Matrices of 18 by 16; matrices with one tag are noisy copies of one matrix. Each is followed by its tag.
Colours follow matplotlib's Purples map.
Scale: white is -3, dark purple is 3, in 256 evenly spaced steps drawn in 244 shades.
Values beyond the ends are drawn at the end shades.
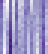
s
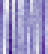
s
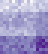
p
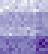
p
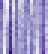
s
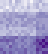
p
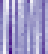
s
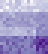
p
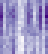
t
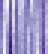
s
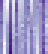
s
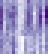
t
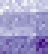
p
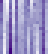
s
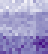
p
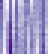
s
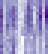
t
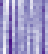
s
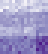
p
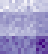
p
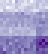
p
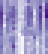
t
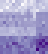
p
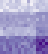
p
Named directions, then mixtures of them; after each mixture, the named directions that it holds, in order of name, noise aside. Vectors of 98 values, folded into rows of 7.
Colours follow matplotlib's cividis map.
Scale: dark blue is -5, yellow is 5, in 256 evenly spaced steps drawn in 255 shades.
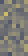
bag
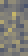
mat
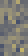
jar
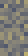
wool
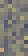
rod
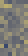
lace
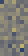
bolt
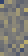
bolt, rod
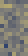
lace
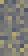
bolt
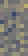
mat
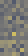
bolt, rod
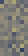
bolt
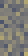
wool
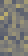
bag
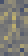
bag, bolt, mat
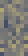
jar, rod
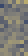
bolt, lace, wool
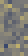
lace, rod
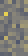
bag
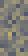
bolt, rod, wool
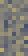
rod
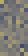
bag, bolt, wool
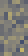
bag, jar, rod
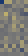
bag, bolt, lace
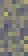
bag, rod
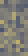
mat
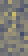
bag, mat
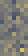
bolt, mat, rod
